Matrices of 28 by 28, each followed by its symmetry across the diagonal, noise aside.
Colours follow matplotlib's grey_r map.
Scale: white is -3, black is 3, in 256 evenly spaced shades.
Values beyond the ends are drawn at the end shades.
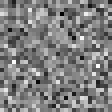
antisymmetric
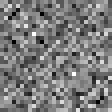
symmetric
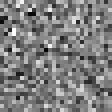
antisymmetric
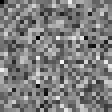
symmetric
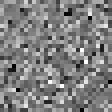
symmetric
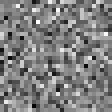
antisymmetric
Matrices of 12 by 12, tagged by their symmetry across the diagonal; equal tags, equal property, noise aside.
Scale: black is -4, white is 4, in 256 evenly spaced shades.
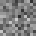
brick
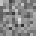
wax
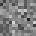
wax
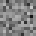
wax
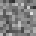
wax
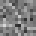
wax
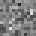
wax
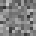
brick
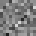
brick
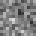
brick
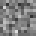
brick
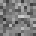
wax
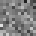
brick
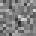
brick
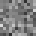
brick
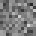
wax
